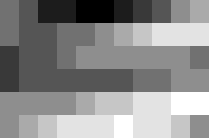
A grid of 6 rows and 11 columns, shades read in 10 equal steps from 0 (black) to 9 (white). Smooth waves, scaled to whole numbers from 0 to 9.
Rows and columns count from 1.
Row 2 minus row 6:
-1 -3 -4 -4 -4 -3 -3 -1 0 1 3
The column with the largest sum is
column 10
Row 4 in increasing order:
2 3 3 3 3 3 3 4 4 5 5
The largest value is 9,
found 3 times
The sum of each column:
22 23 22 25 26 28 31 34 36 39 37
